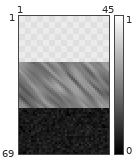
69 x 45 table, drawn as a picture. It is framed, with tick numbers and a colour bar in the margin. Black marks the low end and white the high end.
It is made of 3 by 1 panels. Panel 1,1: very high, checkered, faint in contrast. Panel 2,1: middling, slanting down to the right. Panel 3,1: very low, fine-grained, faint in contrast.
